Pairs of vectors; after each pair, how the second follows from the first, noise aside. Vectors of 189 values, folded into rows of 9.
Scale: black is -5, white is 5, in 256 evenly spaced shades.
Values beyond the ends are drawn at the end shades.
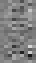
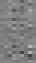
shrunk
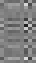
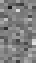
shuffled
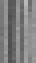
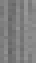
shrunk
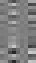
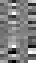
scaled up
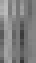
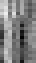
scaled up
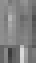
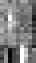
scaled up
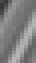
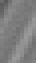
shrunk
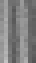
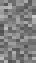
shuffled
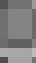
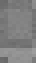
shrunk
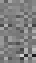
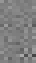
shrunk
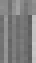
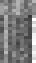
scaled up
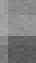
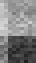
scaled up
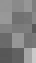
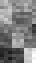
scaled up
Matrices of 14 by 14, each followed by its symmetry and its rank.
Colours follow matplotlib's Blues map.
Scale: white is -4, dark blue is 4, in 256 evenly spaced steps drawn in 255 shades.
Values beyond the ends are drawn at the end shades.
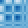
symmetric, rank one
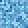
symmetric, full rank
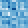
antisymmetric, rank two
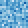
antisymmetric, full rank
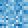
neither, rank three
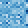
neither, rank three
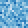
neither, full rank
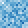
symmetric, full rank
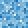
symmetric, full rank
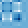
symmetric, rank one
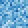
neither, full rank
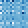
antisymmetric, rank two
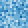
antisymmetric, full rank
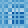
symmetric, rank one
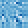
antisymmetric, rank two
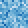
antisymmetric, full rank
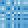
symmetric, rank one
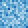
symmetric, full rank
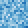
neither, full rank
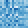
neither, rank three
